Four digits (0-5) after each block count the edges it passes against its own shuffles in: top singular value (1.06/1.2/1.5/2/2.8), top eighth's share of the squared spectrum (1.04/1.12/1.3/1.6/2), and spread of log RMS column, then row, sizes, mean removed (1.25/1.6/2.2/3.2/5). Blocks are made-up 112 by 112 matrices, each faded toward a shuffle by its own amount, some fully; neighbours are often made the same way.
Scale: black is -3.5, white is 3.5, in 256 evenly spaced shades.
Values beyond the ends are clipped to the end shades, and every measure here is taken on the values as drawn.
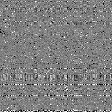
5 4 2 3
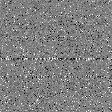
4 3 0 2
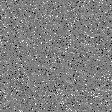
2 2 0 0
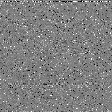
4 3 0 2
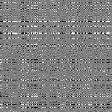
5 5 3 4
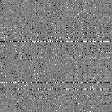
5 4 2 3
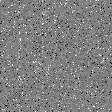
2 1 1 0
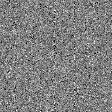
1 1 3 0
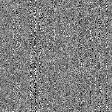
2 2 4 0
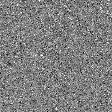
0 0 1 0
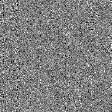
1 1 3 0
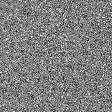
0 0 1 0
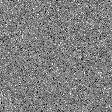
0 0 0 0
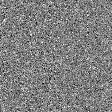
0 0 2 0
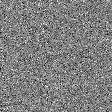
0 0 0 0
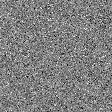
0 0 0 0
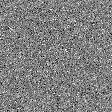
0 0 0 0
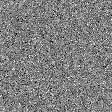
0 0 0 0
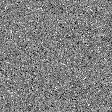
0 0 0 0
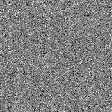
3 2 1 1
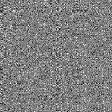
4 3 2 2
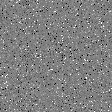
2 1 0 0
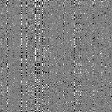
5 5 4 2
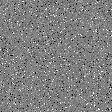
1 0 0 0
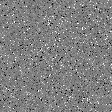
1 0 0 0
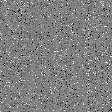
3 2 2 0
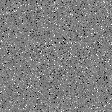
2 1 1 0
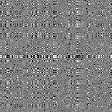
5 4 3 4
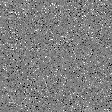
3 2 0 0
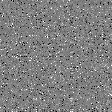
3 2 1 1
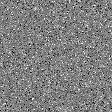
1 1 0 0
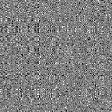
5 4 3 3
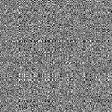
5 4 3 3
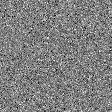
2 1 0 0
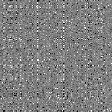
5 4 3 2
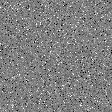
2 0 0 0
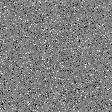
2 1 0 0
